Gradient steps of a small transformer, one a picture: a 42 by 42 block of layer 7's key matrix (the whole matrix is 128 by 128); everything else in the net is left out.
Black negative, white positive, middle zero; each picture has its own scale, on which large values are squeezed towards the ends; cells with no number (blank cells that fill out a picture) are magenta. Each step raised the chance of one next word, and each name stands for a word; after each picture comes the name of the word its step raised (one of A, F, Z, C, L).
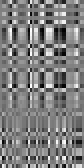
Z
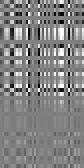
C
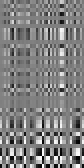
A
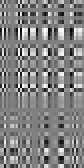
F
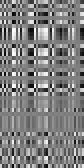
F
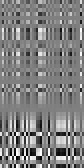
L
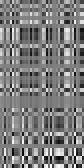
F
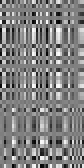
Z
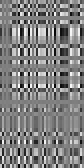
F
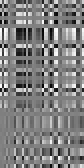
C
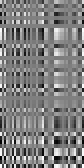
Z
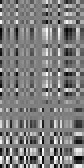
A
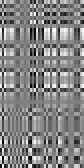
C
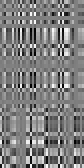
C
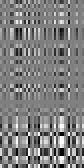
A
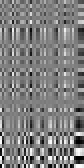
A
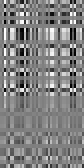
L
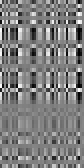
C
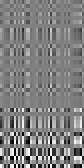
Z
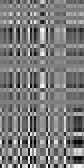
A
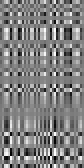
F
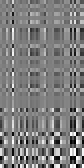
F
